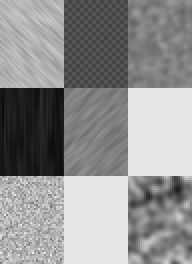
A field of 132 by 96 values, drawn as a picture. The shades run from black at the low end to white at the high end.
The table splits into 3 rows of 3 panels. Panel 1,1: high, slanting down to the right, faint in contrast. Panel 1,2: low, checkered, faint in contrast. Panel 1,3: middling, blotchy, faint in contrast. Panel 2,1: very low, streaked downward, faint in contrast. Panel 2,2: middling, slanting up to the right, faint in contrast. Panel 2,3: very high, flat. Panel 3,1: high, fine-grained. Panel 3,2: very high, flat. Panel 3,3: middling, blotchy, strong in contrast.
